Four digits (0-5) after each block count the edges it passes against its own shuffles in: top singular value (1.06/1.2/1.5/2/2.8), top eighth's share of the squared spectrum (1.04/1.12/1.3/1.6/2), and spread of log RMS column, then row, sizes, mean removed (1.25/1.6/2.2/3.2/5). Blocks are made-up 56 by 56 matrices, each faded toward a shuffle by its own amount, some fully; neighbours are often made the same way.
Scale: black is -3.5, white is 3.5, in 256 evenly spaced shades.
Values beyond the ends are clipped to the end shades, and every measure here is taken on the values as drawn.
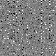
3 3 2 1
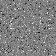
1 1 0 0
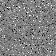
1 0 0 0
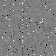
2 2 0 0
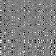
4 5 3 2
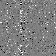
3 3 1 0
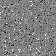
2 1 0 0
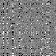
4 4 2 2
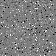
1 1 0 0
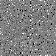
3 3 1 1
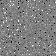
2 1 0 0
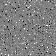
0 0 0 0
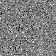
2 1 0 0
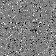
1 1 1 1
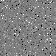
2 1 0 0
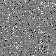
0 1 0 0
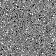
0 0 0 0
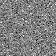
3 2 0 0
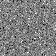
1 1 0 0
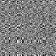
4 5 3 3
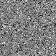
2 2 0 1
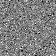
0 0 0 0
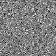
3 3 1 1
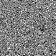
2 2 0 0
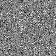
3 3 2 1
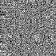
3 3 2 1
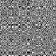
4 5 3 3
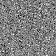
1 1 0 0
